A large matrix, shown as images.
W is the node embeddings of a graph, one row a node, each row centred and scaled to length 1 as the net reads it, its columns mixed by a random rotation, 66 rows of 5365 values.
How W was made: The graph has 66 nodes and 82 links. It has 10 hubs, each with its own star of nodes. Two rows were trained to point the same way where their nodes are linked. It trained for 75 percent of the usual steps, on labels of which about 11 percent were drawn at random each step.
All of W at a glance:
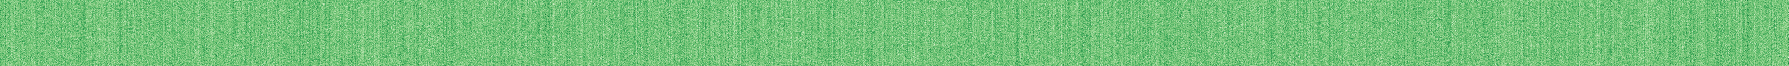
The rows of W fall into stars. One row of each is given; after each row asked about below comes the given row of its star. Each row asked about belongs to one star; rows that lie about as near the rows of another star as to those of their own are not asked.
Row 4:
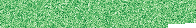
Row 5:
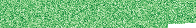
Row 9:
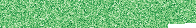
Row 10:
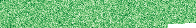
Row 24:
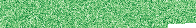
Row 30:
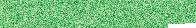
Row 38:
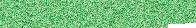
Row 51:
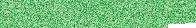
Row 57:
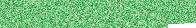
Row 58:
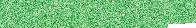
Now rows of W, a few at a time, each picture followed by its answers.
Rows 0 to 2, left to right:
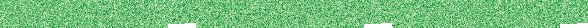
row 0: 9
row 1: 24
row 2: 57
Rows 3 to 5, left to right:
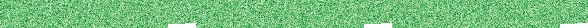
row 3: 4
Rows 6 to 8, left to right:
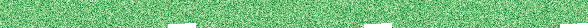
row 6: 38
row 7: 57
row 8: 38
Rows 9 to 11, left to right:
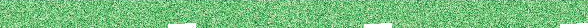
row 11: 58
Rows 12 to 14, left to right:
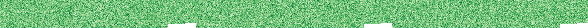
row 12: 10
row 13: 58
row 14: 5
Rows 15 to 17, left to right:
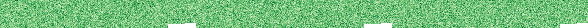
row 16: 30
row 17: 58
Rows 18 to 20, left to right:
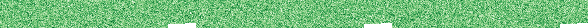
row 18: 38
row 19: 10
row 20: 24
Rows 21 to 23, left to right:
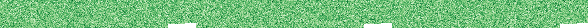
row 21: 30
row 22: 24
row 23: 58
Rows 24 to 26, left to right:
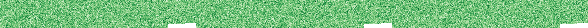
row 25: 5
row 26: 5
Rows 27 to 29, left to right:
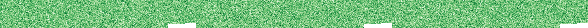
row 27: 38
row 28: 51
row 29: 51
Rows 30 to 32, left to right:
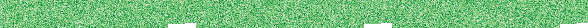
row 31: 24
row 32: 51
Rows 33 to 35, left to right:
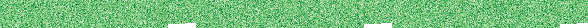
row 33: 57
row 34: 5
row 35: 58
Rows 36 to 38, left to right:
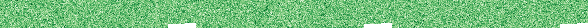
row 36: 9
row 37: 10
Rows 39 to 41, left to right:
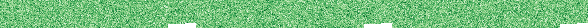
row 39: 51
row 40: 10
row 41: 4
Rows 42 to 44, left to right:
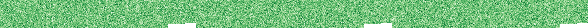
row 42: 5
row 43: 30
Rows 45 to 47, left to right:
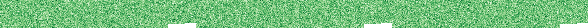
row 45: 9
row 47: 30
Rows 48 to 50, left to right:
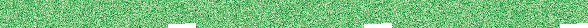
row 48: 4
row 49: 51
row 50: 30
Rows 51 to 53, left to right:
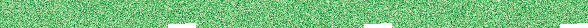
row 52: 58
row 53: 10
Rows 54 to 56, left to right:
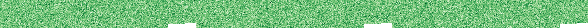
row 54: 51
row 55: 30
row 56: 57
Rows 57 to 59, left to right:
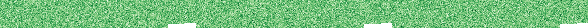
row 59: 57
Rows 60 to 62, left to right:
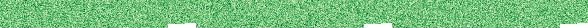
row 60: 57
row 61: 38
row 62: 5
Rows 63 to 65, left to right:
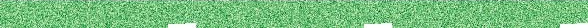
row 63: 4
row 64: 9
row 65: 5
